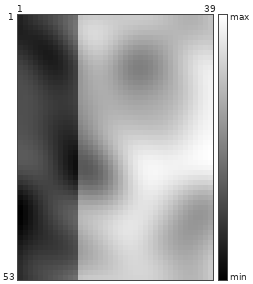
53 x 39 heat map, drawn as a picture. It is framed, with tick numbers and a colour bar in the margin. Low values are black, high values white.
Ninth with the highest average: middle right. Seam: vertical, 30% of the way across, the right part higher. Average level on the scale: 60%. Lone odd cells: none. Slope: up to the right.
